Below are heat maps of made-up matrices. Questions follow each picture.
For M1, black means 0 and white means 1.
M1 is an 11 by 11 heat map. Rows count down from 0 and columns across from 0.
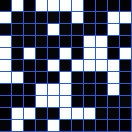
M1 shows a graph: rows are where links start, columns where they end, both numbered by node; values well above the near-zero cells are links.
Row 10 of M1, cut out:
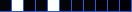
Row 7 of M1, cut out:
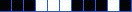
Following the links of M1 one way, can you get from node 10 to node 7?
yes
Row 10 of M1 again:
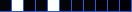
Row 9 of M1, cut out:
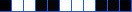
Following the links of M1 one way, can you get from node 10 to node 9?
yes
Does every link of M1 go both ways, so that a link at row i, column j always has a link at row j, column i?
yes
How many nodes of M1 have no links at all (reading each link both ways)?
0
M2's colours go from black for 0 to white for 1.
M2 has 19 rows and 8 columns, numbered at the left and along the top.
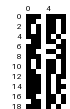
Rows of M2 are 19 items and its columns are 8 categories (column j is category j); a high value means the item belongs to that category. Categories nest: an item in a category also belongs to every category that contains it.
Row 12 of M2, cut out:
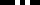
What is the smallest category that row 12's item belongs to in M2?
5
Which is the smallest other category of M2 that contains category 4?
5
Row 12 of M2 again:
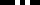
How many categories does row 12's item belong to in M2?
2
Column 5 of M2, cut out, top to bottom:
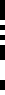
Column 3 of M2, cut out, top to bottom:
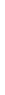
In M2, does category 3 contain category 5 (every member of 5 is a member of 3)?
yes
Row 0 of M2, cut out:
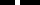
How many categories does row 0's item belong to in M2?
1
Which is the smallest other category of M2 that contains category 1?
6
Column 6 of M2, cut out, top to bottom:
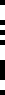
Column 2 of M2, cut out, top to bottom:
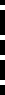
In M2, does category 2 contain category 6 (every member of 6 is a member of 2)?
no
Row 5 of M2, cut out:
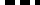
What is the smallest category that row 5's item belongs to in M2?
0
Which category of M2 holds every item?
3
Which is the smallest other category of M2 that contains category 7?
5
